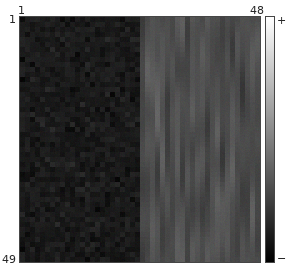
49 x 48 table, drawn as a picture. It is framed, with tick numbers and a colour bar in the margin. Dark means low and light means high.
It is made of 1 by 2 panels. Panel 1,1: very low, fine-grained, faint in contrast. Panel 1,2: low, streaked downward, faint in contrast.
